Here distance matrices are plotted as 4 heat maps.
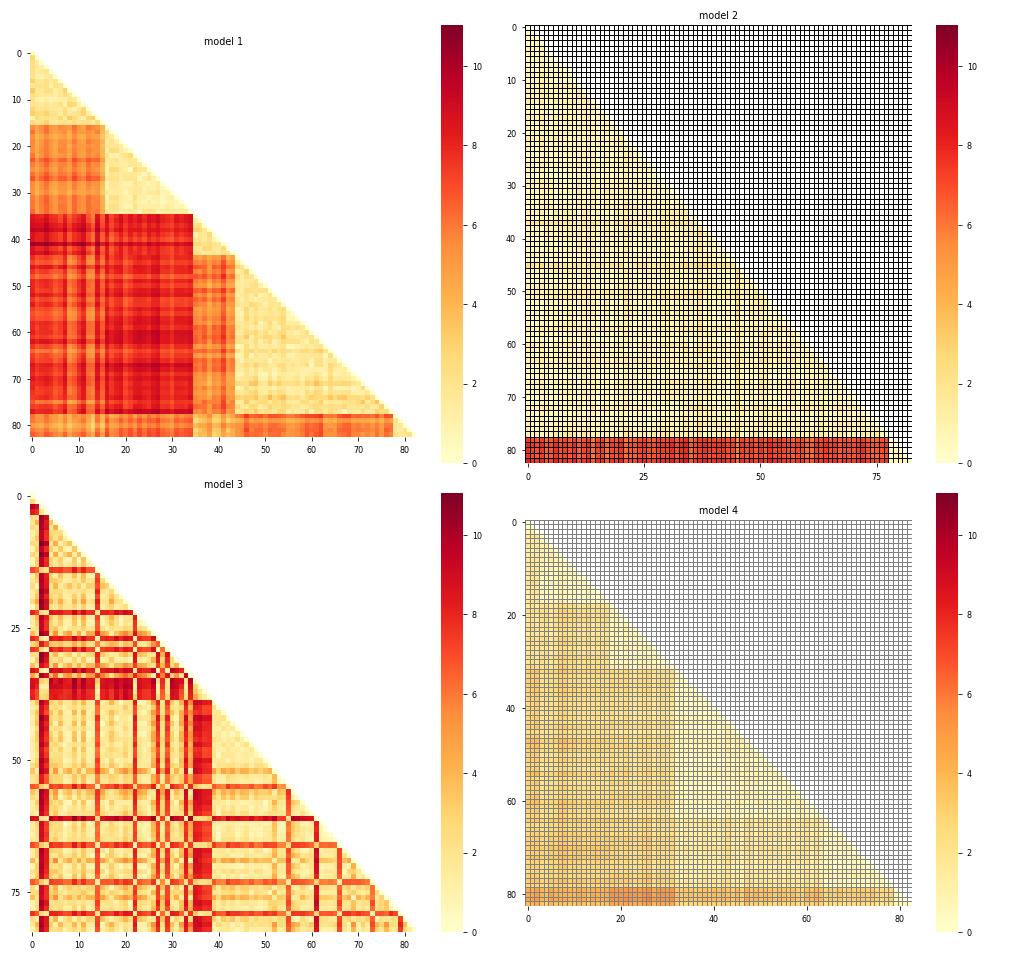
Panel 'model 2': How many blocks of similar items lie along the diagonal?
2
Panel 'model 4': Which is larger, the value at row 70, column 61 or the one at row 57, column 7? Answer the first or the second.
the second
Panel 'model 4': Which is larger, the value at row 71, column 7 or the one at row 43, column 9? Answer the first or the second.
the first
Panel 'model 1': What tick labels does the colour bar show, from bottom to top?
0, 2, 4, 6, 8, 10
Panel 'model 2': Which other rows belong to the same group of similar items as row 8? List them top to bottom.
0, 1, 2, 3, 4, 5, 6, 7, 9, 10, 11, 12, 13, 14, 15, 16, 17, 18, 19, 20, 21, 22, 23, 24, 25, 26, 27, 28, 29, 30, 31, 32, 33, 34, 35, 36, 37, 38, 39, 40, 41, 42, 43, 44, 45, 46, 47, 48, 49, 50, 51, 52, 53, 54, 55, 56, 57, 58, 59, 60, 61, 62, 63, 64, 65, 66, 67, 68, 69, 70, 71, 72, 73, 74, 75, 76, 77
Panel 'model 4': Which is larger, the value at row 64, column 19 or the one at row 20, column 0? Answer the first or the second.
the first
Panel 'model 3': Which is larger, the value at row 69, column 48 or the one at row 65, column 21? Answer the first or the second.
the first
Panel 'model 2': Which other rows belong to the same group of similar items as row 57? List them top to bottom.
0, 1, 2, 3, 4, 5, 6, 7, 8, 9, 10, 11, 12, 13, 14, 15, 16, 17, 18, 19, 20, 21, 22, 23, 24, 25, 26, 27, 28, 29, 30, 31, 32, 33, 34, 35, 36, 37, 38, 39, 40, 41, 42, 43, 44, 45, 46, 47, 48, 49, 50, 51, 52, 53, 54, 55, 56, 58, 59, 60, 61, 62, 63, 64, 65, 66, 67, 68, 69, 70, 71, 72, 73, 74, 75, 76, 77
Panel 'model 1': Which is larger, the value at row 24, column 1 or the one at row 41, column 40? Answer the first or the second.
the first
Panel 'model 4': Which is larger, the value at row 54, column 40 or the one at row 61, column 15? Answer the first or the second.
the second
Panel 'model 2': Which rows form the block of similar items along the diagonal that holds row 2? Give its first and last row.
0 to 77
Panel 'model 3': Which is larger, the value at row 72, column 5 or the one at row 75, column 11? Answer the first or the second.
the second
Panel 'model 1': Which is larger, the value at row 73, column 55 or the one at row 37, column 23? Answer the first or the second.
the second
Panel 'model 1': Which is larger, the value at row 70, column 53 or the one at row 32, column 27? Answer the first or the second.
the first
